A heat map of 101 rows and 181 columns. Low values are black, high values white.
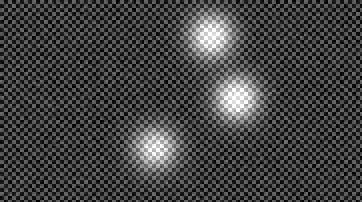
Bumps: three. Slope: none. Odd rows or columns: none. Mirror symmetry: none.
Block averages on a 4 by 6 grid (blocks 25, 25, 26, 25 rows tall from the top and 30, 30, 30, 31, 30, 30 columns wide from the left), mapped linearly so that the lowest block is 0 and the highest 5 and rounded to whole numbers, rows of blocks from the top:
0 0 0 5 0 0 / 0 0 0 3 1 0 / 0 0 3 2 1 0 / 0 0 2 0 0 0
